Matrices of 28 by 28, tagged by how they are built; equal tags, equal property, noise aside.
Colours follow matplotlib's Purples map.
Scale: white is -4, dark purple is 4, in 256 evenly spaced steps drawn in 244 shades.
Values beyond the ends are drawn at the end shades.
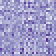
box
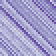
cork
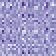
box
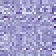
box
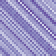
cork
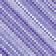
cork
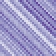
cork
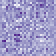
box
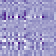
box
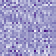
box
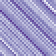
cork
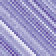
cork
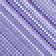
cork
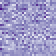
box
